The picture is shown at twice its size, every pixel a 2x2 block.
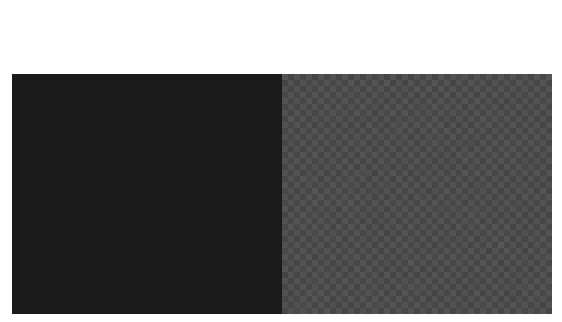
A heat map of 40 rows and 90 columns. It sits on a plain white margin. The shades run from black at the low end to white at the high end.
It is made of 1 by 2 panels. Panel 1,1: very low, flat. Panel 1,2: low, checkered, faint in contrast.
